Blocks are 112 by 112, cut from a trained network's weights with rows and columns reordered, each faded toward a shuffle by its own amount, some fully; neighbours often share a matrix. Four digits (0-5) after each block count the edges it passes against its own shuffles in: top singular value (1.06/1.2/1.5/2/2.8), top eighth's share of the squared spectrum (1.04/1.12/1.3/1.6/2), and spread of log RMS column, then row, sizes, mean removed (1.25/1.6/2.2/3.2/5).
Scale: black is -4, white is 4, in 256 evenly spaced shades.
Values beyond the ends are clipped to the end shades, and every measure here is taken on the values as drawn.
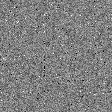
2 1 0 0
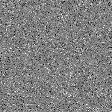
2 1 0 1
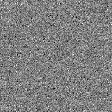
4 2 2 1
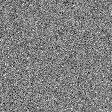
0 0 0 0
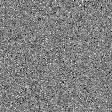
0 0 0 0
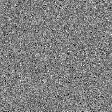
2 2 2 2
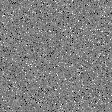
1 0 0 0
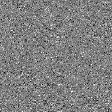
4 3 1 2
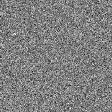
2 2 1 0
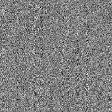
4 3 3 2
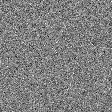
0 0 0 0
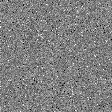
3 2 1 0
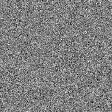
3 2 1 0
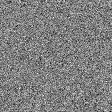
1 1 0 0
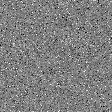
1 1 0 0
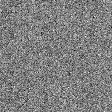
3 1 0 1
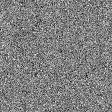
1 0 0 0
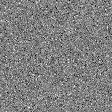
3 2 0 1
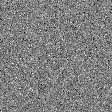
2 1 0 0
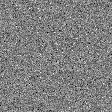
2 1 0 0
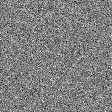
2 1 0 0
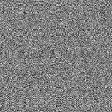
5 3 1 3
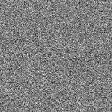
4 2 0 1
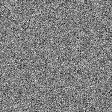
2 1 0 0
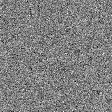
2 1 0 0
